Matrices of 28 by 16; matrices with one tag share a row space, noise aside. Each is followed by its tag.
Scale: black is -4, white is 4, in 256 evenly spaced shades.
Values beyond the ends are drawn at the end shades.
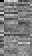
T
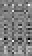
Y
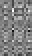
Y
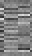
T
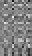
Y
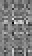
Y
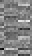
T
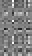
Y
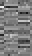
T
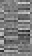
T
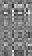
Y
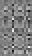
Y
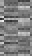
T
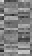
T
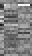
T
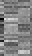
T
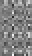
Y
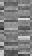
T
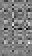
Y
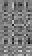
Y
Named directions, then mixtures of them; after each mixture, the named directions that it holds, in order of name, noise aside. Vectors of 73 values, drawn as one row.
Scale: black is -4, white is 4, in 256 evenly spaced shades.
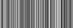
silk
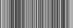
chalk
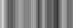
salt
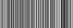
chalk, silk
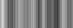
salt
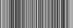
chalk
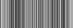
chalk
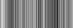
chalk, salt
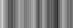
salt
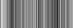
chalk, salt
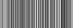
chalk, silk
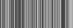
chalk, salt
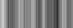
salt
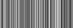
silk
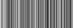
salt, silk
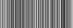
chalk, silk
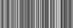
silk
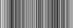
chalk, salt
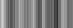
salt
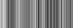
salt, silk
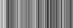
salt, silk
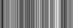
salt, silk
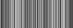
chalk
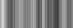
salt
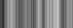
salt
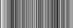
chalk, salt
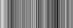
chalk, salt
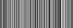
chalk, silk
